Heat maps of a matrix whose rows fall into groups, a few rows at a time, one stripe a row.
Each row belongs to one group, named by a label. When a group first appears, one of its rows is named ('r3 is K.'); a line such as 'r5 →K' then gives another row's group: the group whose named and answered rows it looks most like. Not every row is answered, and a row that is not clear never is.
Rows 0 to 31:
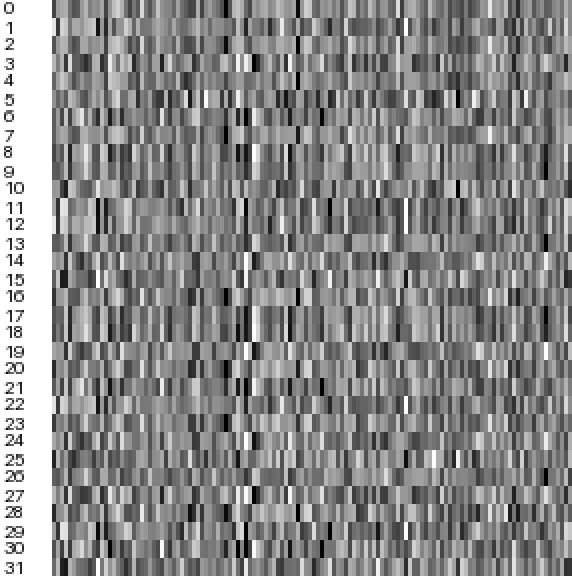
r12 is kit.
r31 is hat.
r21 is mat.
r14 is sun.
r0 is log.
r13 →mat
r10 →hat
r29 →kit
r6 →mat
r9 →mat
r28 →log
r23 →log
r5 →hat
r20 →log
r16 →log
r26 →mat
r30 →mat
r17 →mat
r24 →sun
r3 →sun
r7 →log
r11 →kit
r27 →sun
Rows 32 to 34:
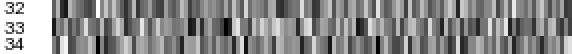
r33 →log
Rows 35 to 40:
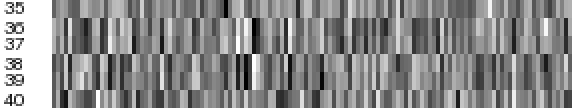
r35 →log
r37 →sun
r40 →hat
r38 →mat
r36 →sun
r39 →mat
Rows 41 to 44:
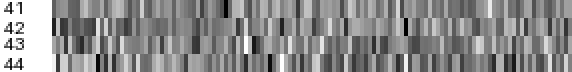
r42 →hat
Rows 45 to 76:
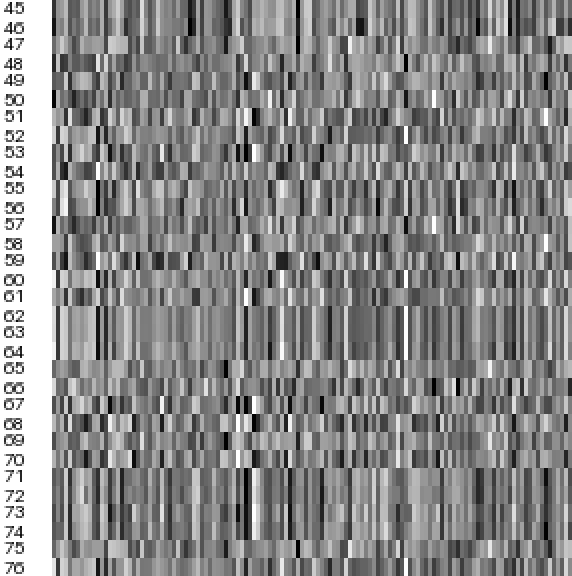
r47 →log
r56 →kit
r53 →mat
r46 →log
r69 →log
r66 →hat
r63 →kit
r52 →kit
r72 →mat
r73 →mat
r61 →sun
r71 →mat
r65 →log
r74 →mat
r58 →sun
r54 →hat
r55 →kit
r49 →mat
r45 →log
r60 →kit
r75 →log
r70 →sun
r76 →kit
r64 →kit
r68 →sun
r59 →hat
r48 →hat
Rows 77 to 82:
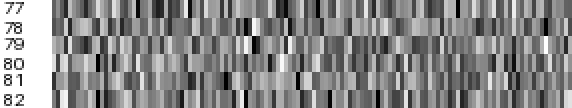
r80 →kit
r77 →hat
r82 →kit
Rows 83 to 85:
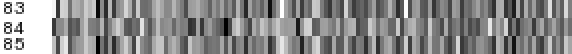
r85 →kit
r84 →log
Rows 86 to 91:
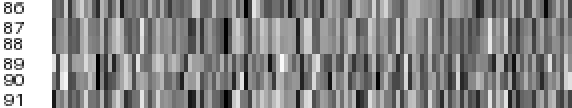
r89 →kit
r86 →mat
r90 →kit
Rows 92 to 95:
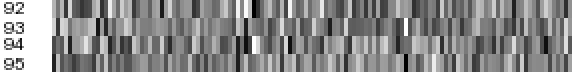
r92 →sun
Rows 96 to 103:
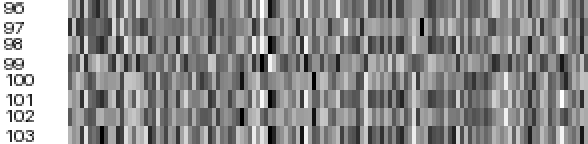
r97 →hat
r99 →mat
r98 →sun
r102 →log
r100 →log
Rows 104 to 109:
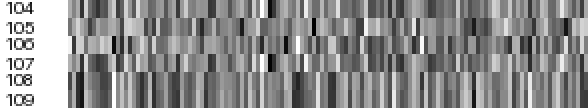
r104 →sun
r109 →hat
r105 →log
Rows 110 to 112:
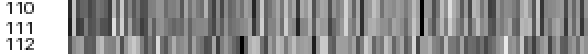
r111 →hat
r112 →log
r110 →hat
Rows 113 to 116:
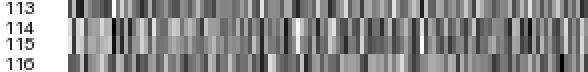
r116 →mat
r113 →hat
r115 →kit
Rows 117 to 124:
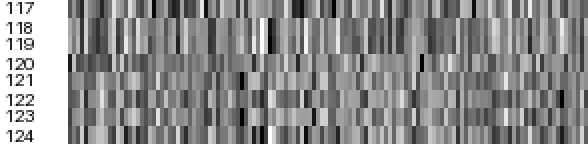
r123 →log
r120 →hat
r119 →sun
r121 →log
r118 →sun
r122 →mat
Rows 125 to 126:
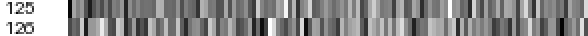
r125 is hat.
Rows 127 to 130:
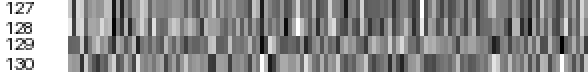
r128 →kit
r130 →sun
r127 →kit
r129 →mat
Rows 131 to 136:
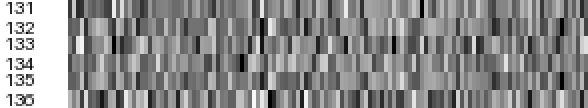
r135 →mat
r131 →hat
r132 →mat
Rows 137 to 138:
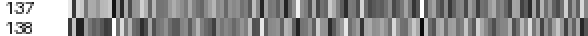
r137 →kit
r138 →hat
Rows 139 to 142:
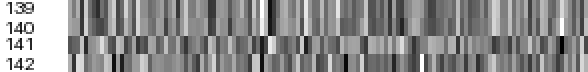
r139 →sun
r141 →mat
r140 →sun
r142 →kit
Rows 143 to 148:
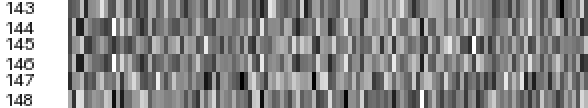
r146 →hat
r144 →hat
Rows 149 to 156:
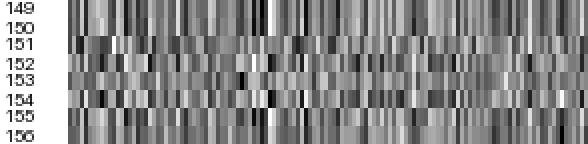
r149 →mat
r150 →mat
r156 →mat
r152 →sun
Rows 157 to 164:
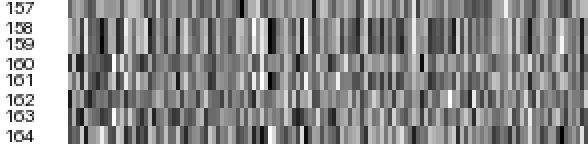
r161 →sun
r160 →hat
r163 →hat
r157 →log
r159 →sun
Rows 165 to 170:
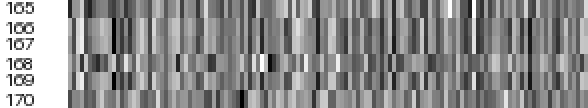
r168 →sun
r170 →log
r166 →kit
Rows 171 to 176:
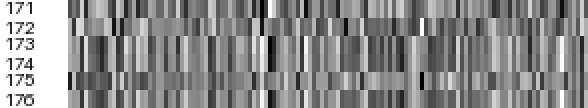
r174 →sun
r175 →hat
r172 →kit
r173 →sun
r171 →mat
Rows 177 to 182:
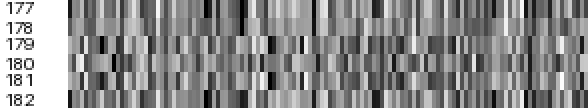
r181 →sun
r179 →sun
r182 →log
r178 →log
